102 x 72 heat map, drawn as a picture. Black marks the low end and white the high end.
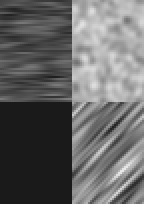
The table splits into 2 rows of 2 panels. Panel 1,1: low, streaked across. Panel 1,2: high, blotchy. Panel 2,1: very low, flat. Panel 2,2: middling, slanting up to the right, strong in contrast.
